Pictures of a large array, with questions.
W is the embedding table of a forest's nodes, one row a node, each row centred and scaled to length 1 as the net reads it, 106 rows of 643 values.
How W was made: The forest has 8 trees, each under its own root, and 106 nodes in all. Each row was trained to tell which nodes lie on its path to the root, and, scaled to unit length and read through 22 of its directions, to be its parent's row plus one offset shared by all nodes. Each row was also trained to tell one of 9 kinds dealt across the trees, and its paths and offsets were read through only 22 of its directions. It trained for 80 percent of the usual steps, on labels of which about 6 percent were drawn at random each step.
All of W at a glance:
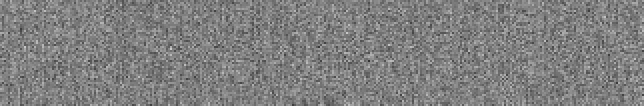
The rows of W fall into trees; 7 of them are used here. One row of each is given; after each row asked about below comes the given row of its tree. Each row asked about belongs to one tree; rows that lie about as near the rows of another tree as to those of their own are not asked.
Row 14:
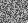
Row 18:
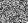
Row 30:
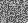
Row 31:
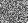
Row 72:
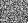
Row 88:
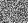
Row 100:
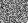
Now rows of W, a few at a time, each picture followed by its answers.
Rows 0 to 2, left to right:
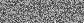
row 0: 31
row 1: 14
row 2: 88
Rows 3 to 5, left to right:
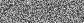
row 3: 18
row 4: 18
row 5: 100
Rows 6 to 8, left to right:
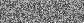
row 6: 31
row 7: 14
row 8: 14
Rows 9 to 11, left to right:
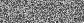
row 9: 72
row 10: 18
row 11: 18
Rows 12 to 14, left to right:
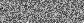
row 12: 72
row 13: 100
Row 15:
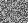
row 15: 88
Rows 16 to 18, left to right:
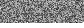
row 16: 88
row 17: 31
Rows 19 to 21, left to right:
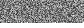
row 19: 100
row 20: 100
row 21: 31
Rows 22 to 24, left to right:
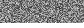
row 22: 18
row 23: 14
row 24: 14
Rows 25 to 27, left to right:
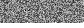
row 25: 18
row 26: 100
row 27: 31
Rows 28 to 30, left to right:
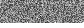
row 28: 18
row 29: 14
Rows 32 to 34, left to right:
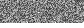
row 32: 14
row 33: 18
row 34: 72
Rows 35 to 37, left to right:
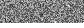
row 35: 18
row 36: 31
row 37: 30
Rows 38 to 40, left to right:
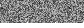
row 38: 31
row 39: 14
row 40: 88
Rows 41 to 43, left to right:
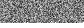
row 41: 30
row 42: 30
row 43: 100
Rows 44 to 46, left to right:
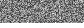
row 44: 14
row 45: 100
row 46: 30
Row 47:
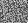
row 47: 30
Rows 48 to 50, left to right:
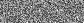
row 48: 30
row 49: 18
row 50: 88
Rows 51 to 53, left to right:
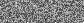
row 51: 88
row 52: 31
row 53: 31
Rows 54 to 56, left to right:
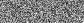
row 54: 18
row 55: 30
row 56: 100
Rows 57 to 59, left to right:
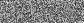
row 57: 30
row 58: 30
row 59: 18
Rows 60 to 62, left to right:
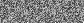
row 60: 14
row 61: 14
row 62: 72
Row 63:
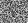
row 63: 100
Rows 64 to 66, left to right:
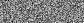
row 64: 100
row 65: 72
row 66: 100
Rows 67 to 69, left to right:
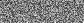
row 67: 100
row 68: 14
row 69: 100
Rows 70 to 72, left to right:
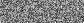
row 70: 100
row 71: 31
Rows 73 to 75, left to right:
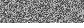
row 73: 18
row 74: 31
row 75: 14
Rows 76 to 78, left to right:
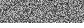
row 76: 72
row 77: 18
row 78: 14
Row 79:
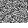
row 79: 14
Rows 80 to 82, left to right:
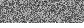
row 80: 14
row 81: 100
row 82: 18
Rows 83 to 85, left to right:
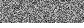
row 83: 18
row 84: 88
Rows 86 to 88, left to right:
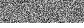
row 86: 100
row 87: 30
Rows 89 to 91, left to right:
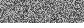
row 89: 72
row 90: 88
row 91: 18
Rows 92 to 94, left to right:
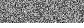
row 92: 31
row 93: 30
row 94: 88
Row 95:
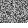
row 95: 14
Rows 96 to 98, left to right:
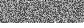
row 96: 30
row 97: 18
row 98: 100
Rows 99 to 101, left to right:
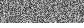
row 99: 30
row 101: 88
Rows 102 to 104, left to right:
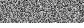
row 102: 100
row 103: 30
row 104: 88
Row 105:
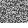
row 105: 31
